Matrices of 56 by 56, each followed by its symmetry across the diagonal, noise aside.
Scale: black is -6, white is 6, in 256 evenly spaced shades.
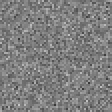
symmetric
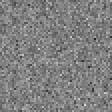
neither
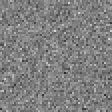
neither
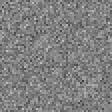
symmetric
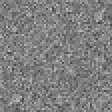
symmetric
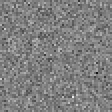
antisymmetric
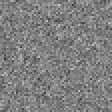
antisymmetric
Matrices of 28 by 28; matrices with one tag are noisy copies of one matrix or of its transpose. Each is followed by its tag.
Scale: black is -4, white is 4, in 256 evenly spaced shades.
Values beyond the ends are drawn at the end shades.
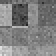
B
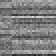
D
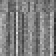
D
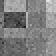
B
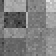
B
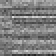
D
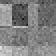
B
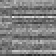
D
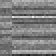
D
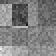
B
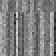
D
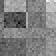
B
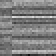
D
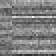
D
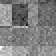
B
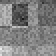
B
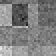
B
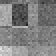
B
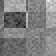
B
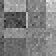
B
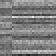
D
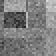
B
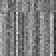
D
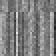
D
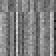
D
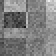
B
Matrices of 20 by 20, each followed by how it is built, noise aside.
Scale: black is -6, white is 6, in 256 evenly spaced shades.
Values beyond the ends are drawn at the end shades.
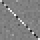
diagonal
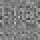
low rank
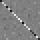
diagonal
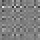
low rank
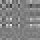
low rank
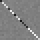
diagonal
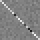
diagonal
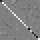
diagonal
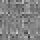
low rank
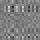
low rank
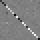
diagonal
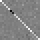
diagonal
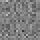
low rank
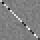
diagonal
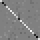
diagonal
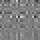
low rank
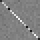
diagonal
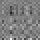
low rank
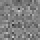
low rank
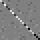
diagonal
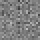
low rank
